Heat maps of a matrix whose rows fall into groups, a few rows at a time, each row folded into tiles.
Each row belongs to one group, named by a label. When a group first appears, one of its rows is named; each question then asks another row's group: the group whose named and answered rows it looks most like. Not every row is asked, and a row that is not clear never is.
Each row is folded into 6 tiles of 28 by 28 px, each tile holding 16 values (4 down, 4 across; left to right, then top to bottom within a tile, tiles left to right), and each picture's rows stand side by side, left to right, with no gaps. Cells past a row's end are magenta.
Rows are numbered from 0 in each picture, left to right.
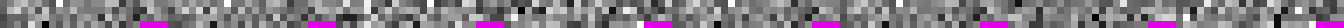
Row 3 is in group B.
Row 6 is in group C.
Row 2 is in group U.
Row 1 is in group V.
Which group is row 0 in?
V
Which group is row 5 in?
V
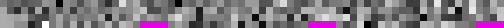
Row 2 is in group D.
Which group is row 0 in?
D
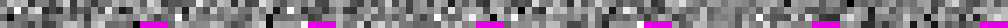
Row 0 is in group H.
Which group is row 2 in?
D
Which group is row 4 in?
U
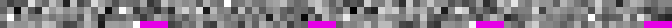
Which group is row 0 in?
B
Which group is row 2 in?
B
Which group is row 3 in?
U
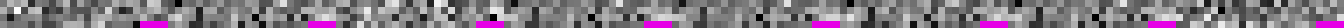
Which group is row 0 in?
H
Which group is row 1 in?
C
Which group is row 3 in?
C
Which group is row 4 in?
C
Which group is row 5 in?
C
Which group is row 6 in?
C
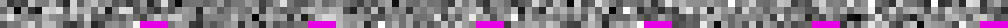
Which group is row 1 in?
C
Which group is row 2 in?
D
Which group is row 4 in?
V
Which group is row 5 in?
U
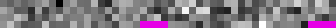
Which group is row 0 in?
D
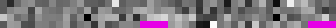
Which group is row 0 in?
C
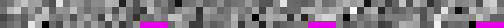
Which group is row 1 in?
C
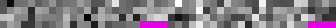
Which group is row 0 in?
C
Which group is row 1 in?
U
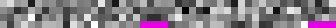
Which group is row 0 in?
U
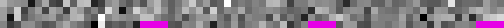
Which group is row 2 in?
C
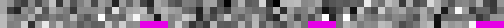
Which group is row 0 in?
D
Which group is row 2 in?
B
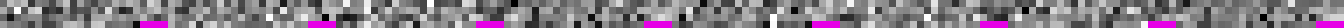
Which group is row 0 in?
H
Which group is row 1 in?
D
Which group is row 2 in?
U
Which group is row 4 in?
H
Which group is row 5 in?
U
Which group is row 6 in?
B
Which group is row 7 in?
C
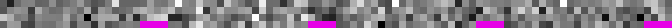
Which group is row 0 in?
C
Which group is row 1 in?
U
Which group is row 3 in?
V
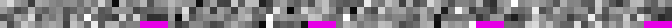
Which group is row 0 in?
U
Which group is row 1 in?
H
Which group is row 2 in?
B
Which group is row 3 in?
U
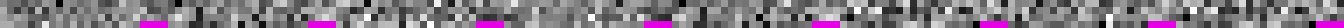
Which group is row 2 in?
U
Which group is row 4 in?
C
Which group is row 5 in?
H
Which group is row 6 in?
H
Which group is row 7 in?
H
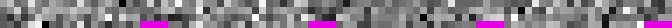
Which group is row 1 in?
U
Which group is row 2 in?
C
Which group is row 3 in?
B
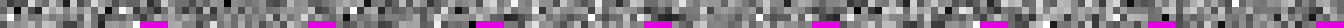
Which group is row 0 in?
B
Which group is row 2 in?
H
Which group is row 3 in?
U
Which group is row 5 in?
B
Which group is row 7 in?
V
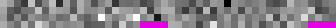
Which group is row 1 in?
D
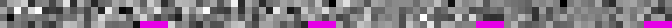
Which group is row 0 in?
H
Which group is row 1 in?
H
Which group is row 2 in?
U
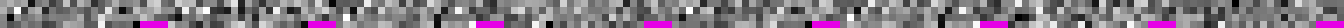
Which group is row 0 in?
H
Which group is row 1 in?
H
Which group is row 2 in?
B
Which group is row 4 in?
H
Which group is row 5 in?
B
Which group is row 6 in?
U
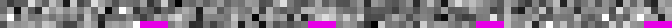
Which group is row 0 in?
B
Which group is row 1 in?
C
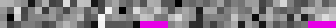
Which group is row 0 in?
H
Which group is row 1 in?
C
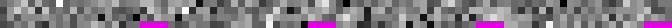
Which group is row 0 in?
V
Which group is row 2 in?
C
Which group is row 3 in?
D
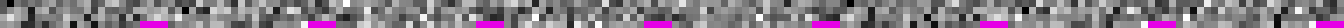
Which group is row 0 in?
C
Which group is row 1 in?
B
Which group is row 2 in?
U
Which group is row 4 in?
U
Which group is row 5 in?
C
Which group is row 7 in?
B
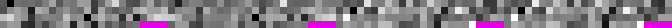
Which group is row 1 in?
C
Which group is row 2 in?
B
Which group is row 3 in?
B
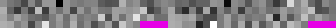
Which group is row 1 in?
D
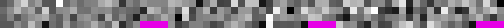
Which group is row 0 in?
V
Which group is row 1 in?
H
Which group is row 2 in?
H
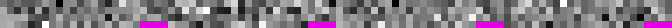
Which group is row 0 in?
D
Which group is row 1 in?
H
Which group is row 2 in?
D
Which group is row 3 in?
V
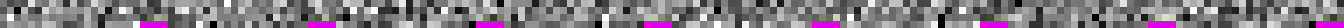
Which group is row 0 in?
B
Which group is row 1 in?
V
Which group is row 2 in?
H
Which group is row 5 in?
B
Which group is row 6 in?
C
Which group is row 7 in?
H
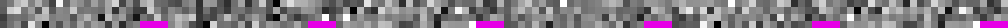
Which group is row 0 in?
V
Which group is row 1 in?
D
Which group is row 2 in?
B
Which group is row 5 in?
B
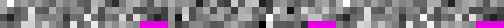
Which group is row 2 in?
U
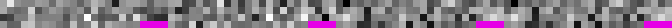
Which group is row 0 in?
U
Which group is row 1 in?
D
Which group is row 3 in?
C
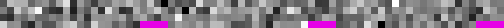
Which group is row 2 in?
V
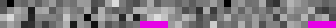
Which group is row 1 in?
D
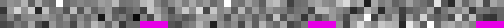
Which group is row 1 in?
V
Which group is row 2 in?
U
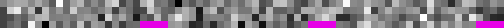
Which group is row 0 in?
V
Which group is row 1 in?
C
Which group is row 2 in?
U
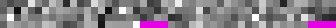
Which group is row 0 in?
B
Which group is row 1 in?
U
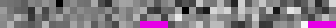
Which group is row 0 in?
D
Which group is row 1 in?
B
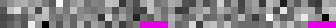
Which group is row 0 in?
V
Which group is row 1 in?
D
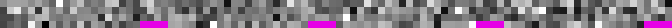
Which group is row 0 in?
V
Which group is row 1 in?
D
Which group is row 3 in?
H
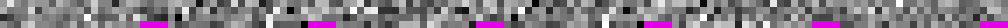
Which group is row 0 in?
U
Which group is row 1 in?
H
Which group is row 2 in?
H
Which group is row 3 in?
H
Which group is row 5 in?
V
